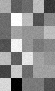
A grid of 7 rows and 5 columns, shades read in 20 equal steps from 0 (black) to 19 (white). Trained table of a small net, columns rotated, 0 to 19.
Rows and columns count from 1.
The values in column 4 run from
6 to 14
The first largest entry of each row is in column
4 2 5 2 3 2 1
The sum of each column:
70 78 78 73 67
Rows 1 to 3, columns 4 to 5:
14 4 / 6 10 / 11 14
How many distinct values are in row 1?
5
